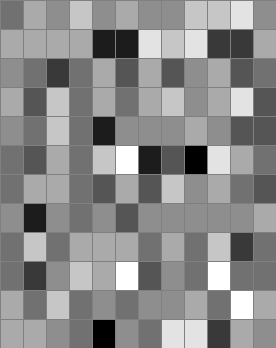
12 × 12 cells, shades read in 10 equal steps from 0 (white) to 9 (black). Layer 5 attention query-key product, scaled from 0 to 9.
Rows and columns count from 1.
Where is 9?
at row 6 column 9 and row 12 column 5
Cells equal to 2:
13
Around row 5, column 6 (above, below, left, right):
5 0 8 4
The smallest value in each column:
3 2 2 2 2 0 1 1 1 0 0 3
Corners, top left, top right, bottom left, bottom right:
5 4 3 4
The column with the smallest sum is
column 10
